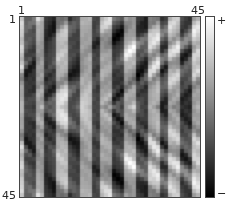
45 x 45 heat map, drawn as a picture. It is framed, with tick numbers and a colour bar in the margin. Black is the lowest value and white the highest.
Upright stripes repeat 8 times across the table. The top and bottom halves mirror each other. Overall the values sit about 50% of the way up the scale. No overall slope runs across the table.
